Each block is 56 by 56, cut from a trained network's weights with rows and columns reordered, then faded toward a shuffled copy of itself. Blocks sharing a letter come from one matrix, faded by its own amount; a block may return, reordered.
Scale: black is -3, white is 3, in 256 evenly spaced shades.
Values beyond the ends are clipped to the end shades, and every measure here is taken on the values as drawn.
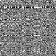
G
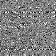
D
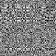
G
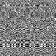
G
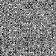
D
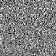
D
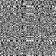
G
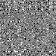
D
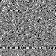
D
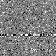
D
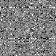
D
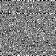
D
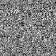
D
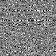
D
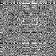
G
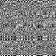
G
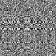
G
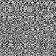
G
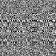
G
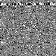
D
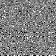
D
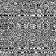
G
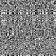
G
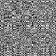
G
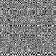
G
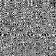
D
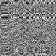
G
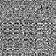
G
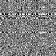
G
